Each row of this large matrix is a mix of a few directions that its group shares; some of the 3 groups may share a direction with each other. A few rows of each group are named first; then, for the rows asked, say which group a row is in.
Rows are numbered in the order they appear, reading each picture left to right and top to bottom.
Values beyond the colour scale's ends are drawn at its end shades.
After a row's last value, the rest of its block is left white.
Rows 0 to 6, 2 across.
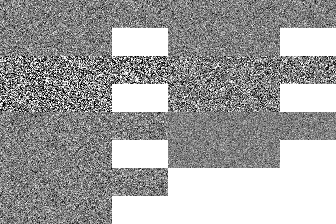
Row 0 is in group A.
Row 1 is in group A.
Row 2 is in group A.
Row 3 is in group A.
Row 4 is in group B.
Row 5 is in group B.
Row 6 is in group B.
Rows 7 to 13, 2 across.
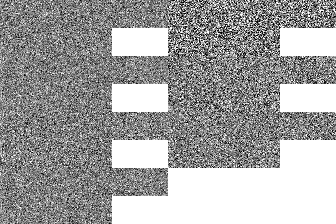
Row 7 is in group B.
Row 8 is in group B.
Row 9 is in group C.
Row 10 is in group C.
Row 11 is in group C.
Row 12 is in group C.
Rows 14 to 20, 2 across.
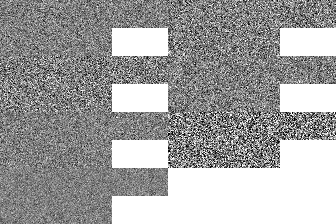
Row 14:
A
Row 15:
C
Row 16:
A
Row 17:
C
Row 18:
B
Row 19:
B
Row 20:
C
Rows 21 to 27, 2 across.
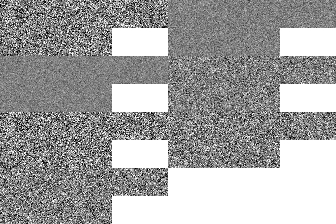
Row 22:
B
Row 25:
C
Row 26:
C
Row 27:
A
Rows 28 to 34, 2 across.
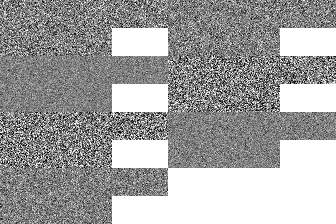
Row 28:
A
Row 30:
B
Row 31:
C
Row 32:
B
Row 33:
A
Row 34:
B
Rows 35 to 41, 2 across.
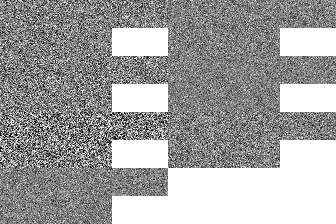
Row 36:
A
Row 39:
B
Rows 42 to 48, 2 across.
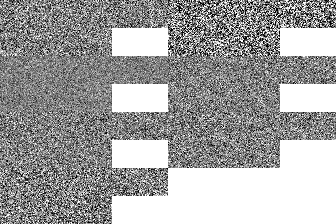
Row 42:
C
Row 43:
B
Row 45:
A
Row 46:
A
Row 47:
A
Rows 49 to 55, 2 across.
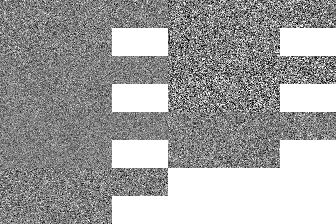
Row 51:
C
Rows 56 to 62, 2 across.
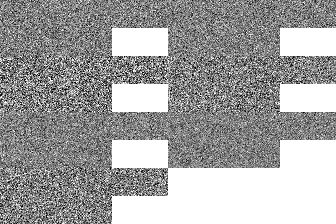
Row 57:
A
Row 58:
B
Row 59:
C
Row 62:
B
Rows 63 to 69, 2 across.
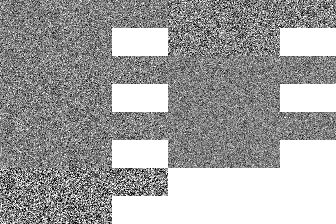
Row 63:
B
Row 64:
B
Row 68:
B
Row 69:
C
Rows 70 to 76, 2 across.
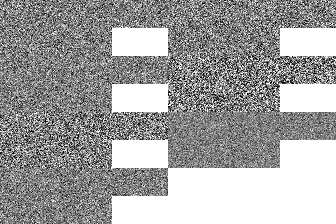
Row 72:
A
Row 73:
B
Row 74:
B
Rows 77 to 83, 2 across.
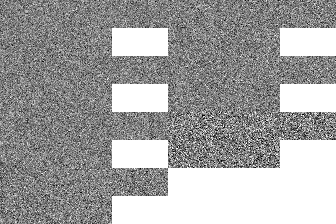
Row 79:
A
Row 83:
C
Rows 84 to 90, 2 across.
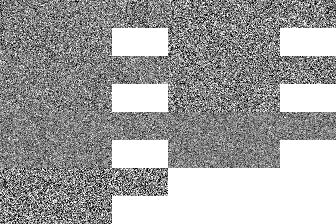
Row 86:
C
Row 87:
C
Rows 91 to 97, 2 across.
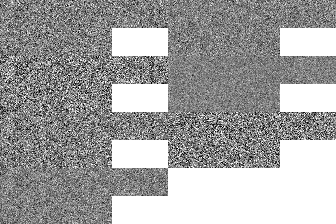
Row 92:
A
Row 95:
C
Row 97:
C
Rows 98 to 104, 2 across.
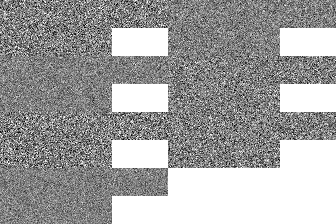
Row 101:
C
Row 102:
B
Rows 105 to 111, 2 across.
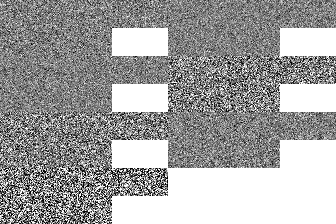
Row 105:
A
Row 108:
B
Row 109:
B
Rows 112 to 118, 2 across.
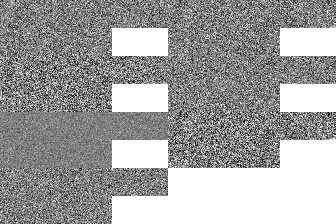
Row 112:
C
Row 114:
C
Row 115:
A
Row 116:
B
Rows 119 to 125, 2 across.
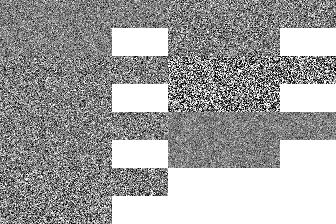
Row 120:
B
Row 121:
A
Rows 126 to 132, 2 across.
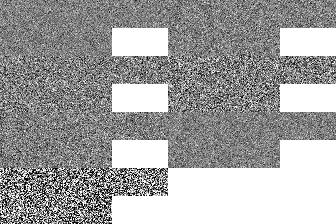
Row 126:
A
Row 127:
C
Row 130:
C
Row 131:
C
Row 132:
C
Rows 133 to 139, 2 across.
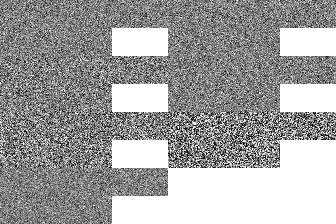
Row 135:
B
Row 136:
B
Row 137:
C
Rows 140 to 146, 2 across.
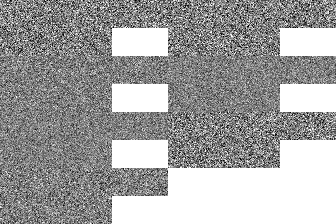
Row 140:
A
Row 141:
A
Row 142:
A
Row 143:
A
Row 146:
B
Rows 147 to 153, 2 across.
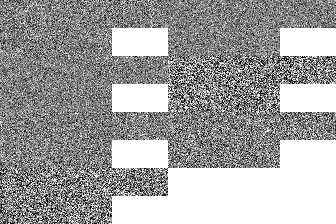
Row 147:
C
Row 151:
C
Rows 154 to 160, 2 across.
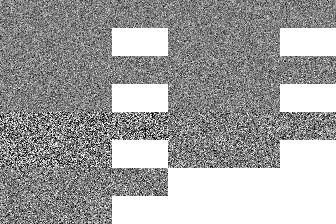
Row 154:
B
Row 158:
A
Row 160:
C
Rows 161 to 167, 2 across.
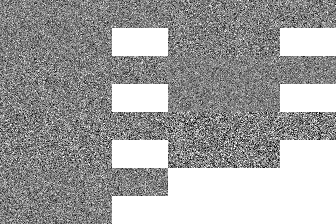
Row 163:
A
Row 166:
C
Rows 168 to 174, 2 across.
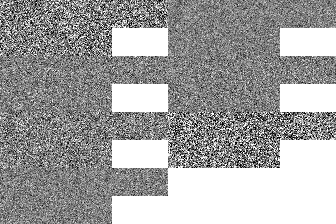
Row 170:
A
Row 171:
A
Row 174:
B
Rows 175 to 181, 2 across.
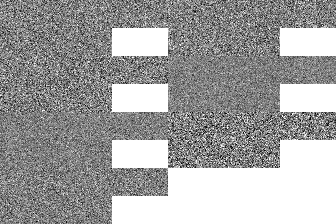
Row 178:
C
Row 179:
C
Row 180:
A
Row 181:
A
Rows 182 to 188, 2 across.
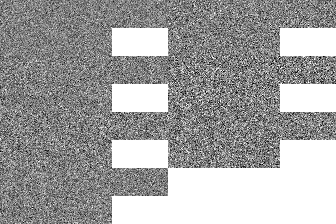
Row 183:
B
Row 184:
C
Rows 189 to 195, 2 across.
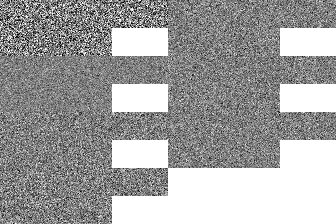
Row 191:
B
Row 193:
B
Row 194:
A
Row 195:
C
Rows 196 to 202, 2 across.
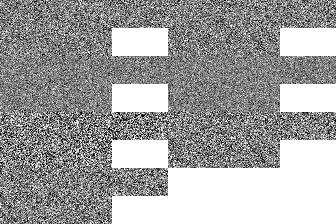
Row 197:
A
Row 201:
A
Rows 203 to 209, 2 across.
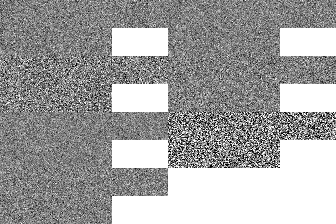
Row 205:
C
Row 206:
A
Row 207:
C
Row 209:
A
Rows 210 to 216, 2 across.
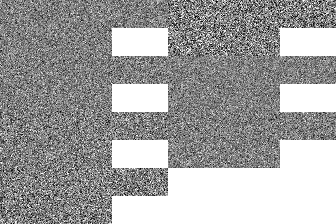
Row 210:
B
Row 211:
A
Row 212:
B
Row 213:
B
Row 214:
B
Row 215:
A
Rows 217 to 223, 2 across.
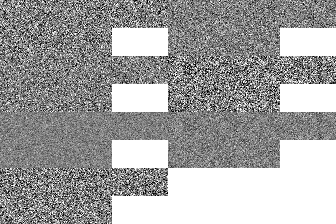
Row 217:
A
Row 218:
A
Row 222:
C
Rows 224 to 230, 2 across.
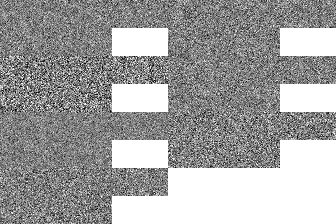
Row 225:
C
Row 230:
C
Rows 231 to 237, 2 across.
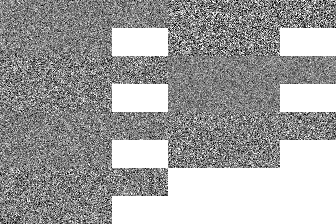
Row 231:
C
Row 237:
C
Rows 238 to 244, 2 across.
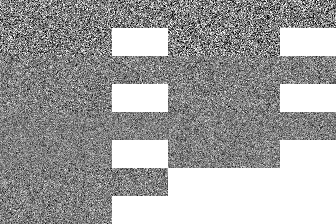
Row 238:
B
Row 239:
A
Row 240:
C
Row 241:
C
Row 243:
C
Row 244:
A
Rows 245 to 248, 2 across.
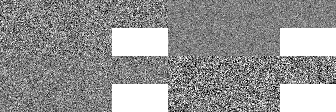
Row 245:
B
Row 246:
A
